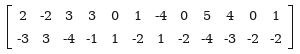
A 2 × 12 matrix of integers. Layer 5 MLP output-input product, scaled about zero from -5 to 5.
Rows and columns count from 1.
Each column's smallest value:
-3 -2 -4 -1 0 -2 -4 -2 -4 -3 -2 -2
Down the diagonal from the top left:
2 3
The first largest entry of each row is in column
9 2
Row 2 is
-3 3 -4 -1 1 -2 1 -2 -4 -3 -2 -2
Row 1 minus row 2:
5 -5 7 4 -1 3 -5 2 9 7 2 3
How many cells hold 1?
4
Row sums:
13 -18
